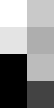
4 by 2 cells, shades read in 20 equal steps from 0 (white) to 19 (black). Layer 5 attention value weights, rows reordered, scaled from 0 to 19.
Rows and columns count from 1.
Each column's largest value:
19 14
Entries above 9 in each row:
0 0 1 2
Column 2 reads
4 6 5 14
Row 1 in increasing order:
0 4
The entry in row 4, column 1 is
19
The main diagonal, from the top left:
0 6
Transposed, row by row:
0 2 19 19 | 4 6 5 14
